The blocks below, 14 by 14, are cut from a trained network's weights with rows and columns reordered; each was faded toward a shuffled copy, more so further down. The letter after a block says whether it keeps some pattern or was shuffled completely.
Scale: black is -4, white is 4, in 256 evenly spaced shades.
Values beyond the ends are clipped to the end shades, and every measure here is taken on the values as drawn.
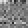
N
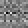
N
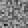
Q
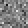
Q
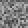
Q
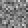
Q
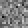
N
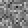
Q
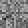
N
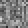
N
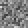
Q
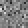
Q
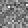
Q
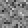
Q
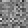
N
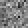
N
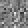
N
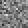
Q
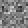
N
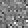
Q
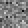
Q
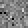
Q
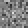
Q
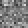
N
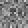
N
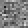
N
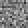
Q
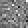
N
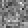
N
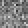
N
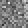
Q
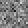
Q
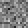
N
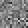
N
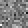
Q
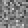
Q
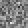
Q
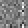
N
